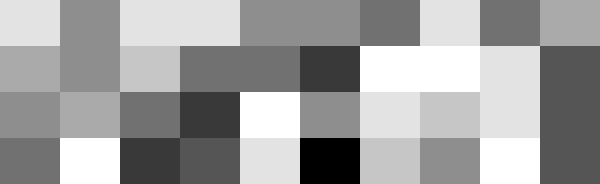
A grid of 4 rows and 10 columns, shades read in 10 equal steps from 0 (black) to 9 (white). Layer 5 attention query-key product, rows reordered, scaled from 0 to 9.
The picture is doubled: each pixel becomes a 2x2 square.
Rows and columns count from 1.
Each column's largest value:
8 9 8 8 9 5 9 9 9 6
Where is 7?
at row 2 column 3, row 3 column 8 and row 4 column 7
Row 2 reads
6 5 7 4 4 2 9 9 8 3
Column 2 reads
5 5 6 9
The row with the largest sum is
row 1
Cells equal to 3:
4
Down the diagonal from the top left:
8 5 4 3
